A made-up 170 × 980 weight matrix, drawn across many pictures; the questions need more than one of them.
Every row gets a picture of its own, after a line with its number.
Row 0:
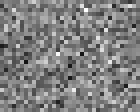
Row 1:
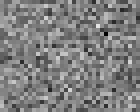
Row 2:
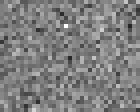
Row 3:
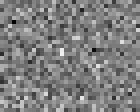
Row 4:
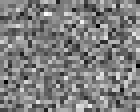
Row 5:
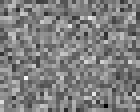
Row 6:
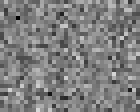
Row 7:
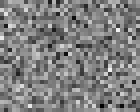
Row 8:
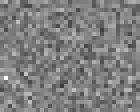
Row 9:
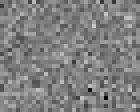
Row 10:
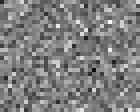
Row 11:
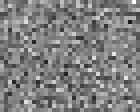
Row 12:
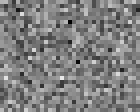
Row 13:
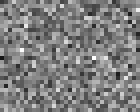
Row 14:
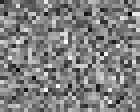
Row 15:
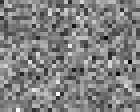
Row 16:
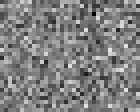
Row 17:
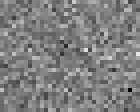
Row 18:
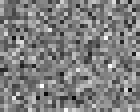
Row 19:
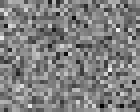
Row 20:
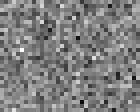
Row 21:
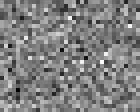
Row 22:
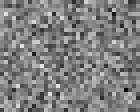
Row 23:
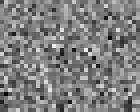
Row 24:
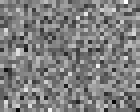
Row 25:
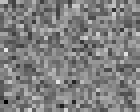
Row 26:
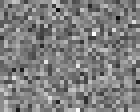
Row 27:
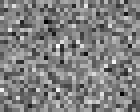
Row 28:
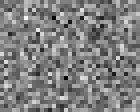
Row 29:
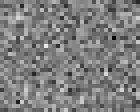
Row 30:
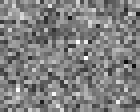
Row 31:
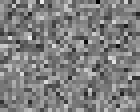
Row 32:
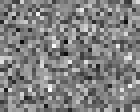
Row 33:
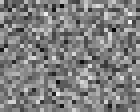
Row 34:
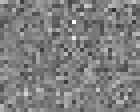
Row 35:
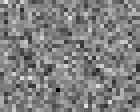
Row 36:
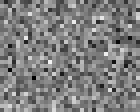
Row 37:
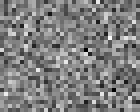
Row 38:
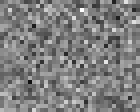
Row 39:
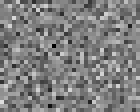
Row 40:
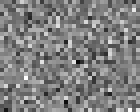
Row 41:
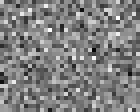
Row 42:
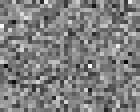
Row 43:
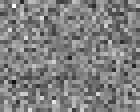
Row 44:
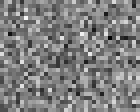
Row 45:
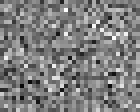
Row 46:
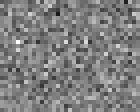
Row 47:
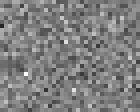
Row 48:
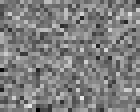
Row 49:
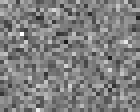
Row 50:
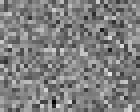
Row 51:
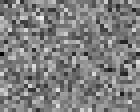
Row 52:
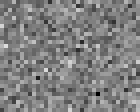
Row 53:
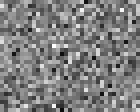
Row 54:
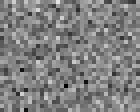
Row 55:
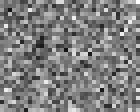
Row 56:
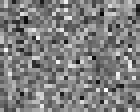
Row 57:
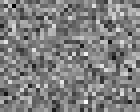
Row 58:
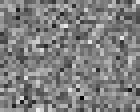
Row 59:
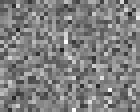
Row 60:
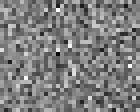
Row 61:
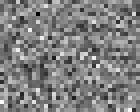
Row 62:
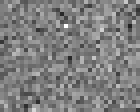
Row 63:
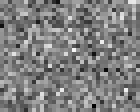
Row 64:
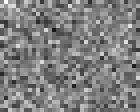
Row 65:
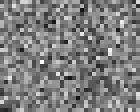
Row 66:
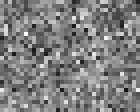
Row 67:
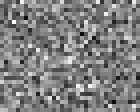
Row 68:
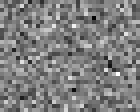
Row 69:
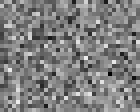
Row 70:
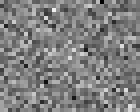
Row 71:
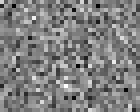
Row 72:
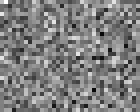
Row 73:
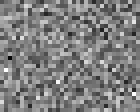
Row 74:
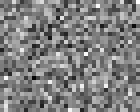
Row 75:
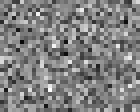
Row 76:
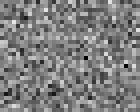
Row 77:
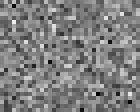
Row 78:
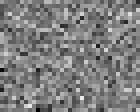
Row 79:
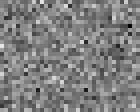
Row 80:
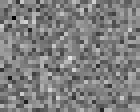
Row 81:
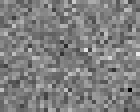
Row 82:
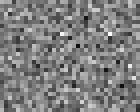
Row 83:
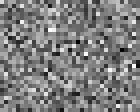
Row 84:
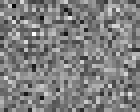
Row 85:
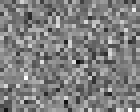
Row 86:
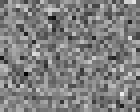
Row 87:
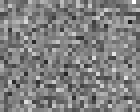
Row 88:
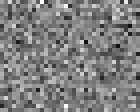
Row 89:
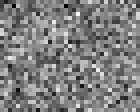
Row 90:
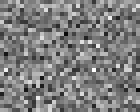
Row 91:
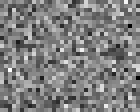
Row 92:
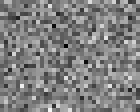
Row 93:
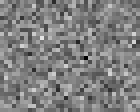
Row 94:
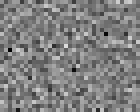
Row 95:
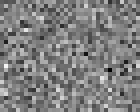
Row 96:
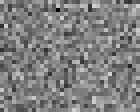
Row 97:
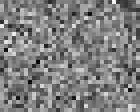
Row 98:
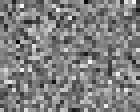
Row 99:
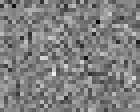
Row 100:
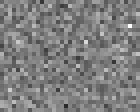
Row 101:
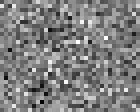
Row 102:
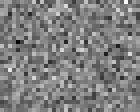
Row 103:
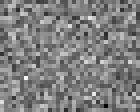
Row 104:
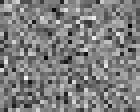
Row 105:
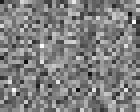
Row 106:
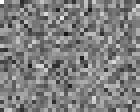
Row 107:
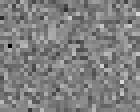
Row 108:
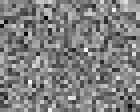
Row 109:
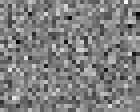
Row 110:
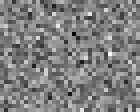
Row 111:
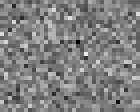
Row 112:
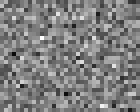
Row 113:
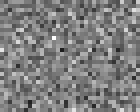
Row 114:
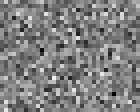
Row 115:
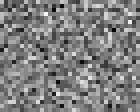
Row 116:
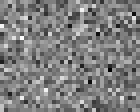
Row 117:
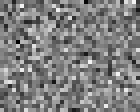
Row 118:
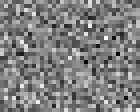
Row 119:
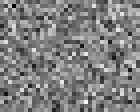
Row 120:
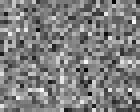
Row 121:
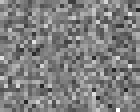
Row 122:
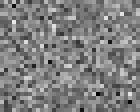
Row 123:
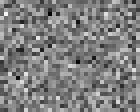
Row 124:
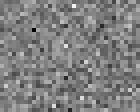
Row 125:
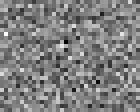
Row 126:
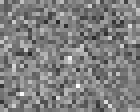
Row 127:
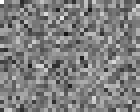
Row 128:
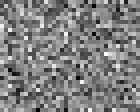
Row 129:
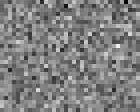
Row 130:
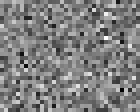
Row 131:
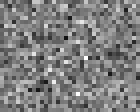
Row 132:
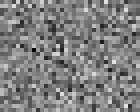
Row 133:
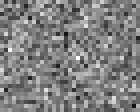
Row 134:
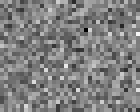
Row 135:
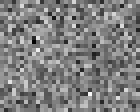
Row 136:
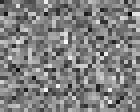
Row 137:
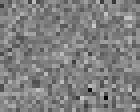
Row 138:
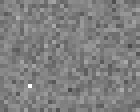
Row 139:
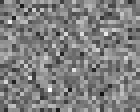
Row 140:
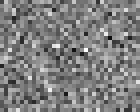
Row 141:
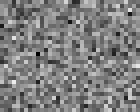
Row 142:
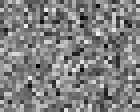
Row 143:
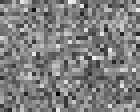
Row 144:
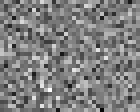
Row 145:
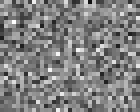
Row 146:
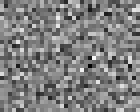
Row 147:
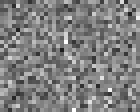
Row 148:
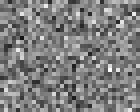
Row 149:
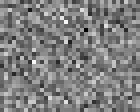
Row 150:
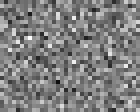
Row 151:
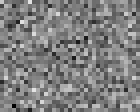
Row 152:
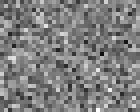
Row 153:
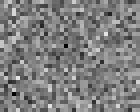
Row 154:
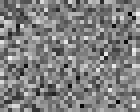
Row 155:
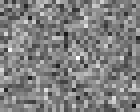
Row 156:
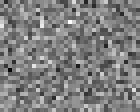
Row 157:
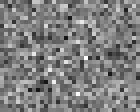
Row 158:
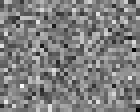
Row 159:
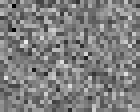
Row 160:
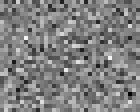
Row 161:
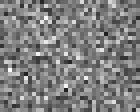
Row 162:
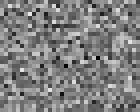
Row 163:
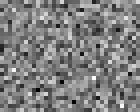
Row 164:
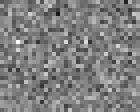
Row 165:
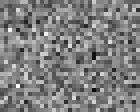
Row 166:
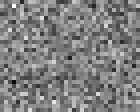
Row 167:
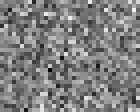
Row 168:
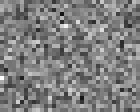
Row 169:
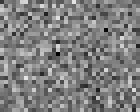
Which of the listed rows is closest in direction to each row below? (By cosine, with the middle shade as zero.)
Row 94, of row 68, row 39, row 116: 39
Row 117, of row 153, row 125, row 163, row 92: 125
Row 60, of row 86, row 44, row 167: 86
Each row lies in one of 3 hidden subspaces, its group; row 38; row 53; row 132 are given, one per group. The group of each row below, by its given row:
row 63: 38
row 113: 38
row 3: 53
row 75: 53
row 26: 38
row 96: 38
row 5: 53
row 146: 38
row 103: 53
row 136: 132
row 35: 132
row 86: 38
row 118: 53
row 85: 38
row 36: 132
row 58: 53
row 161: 53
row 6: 53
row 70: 53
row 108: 53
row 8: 38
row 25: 38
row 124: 53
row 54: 38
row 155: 38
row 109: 132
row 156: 132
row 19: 38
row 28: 53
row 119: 132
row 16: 38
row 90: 53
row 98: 38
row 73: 53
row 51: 132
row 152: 132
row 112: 38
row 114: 38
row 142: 38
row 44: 53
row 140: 53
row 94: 53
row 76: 132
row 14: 132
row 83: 132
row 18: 53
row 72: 38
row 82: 38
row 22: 38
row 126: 53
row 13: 38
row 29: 53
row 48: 53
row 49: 132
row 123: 38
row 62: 53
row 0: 38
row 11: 38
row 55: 38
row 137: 53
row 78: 53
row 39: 53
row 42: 132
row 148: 53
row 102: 132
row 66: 38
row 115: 38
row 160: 132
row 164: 132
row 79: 132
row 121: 38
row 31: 132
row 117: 38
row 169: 38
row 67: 53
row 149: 38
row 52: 38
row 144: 53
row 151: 132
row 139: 53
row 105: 38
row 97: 53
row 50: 53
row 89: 132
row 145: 132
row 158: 53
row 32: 53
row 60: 38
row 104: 53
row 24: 53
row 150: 38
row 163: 38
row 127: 38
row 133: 38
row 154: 132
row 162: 38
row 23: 53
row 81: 53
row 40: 38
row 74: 38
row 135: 38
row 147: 132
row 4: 53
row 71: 132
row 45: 53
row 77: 132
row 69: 132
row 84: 132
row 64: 132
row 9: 53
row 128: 132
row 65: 38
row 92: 53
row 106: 38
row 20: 38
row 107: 132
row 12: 38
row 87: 38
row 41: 53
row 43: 132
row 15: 38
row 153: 53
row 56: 38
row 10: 38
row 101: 132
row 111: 132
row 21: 132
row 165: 38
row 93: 132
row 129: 132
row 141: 132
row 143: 38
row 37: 53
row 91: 132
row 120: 53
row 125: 38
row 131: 132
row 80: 53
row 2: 53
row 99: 132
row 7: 38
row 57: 132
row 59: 132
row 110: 38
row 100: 132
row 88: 132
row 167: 38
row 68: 38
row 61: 53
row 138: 53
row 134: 38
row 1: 53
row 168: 53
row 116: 53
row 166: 132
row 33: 38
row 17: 53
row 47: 38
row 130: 53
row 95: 132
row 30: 132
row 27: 132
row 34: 38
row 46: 132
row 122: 132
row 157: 132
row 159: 132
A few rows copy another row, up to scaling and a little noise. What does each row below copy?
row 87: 11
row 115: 33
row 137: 9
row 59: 147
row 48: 78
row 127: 106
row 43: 166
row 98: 117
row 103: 5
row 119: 57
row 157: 131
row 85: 40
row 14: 136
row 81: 17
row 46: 164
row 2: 62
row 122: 77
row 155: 133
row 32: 75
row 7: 19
